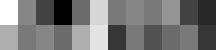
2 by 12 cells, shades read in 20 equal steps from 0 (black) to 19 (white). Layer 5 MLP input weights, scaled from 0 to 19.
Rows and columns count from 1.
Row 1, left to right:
19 10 5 0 8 16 9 10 9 11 5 3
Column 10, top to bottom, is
11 8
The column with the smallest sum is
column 12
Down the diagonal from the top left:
19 9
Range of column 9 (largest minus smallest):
3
